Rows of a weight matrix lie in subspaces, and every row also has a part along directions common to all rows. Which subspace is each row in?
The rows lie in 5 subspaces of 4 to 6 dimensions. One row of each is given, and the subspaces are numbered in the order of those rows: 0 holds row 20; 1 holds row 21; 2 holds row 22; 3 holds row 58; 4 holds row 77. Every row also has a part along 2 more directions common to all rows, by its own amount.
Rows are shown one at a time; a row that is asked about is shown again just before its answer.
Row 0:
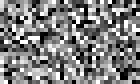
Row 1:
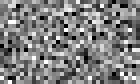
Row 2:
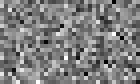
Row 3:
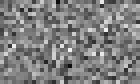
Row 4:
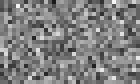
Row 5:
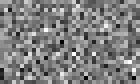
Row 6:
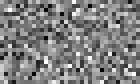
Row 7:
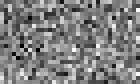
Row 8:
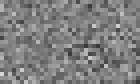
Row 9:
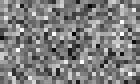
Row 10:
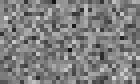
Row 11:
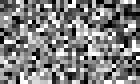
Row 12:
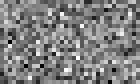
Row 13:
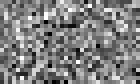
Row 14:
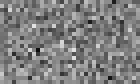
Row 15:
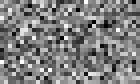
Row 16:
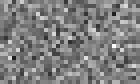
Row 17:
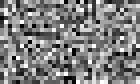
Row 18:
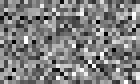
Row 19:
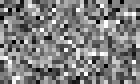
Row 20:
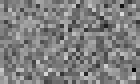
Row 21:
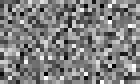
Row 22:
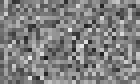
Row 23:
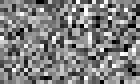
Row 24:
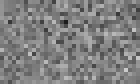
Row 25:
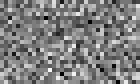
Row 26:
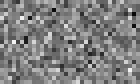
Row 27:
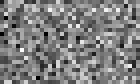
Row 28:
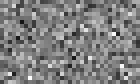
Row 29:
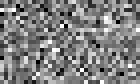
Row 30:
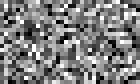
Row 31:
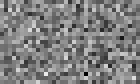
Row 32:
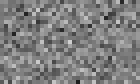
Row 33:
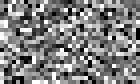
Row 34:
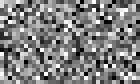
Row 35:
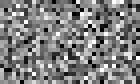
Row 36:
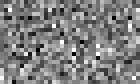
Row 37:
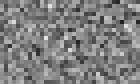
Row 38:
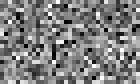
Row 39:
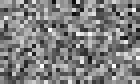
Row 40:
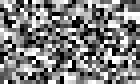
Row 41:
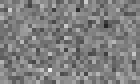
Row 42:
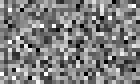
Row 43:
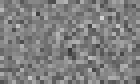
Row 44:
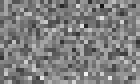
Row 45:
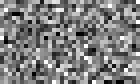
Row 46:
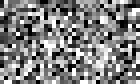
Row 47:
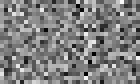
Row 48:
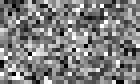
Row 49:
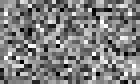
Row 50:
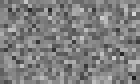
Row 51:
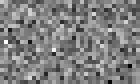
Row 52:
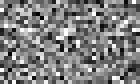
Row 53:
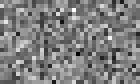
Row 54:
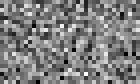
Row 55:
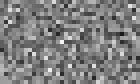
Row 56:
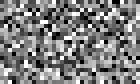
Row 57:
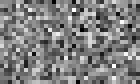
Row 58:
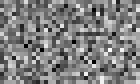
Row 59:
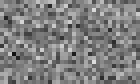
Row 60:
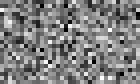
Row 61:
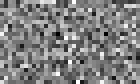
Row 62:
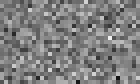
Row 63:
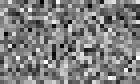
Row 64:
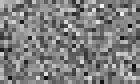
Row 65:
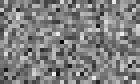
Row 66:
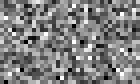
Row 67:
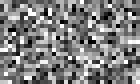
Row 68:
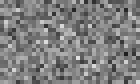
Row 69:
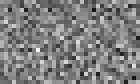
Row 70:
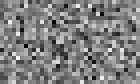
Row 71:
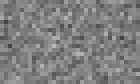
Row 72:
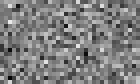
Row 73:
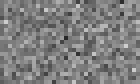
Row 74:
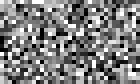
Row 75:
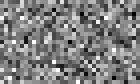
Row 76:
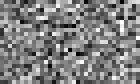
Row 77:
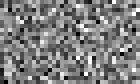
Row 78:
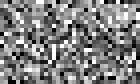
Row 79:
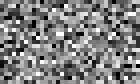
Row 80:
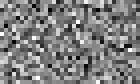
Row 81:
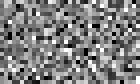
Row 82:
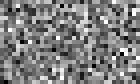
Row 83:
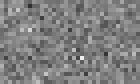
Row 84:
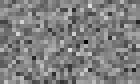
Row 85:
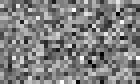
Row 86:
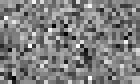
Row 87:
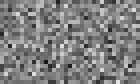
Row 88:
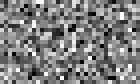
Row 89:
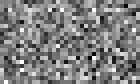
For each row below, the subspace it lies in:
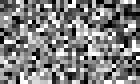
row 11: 3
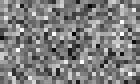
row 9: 1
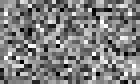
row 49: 4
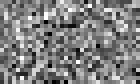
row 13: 0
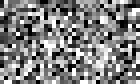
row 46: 0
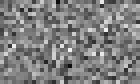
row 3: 3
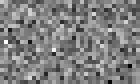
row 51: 4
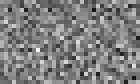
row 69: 4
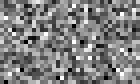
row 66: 4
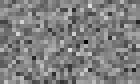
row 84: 0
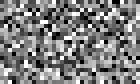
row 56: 2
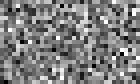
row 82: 4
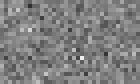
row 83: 2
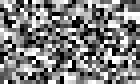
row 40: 3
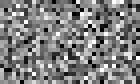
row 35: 0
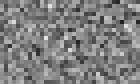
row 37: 3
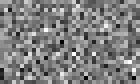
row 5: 0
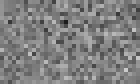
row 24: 3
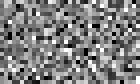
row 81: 1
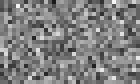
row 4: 1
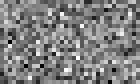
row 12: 4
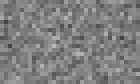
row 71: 0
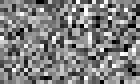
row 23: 1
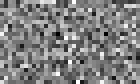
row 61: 0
